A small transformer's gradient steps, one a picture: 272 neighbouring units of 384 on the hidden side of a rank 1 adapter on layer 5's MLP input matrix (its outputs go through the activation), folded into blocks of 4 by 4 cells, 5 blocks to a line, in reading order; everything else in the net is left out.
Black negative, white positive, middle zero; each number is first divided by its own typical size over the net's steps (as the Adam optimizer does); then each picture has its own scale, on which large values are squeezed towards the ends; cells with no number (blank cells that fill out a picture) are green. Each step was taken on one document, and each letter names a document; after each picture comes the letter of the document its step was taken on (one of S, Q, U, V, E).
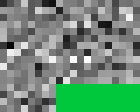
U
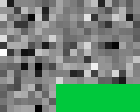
U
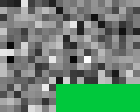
U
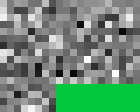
U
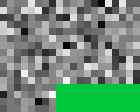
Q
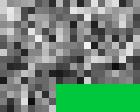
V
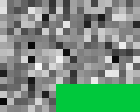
Q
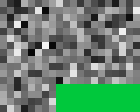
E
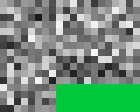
V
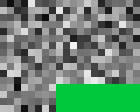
E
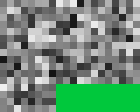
V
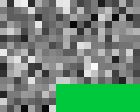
E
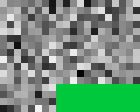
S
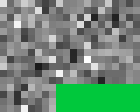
U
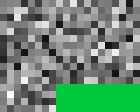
V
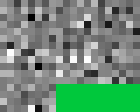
U
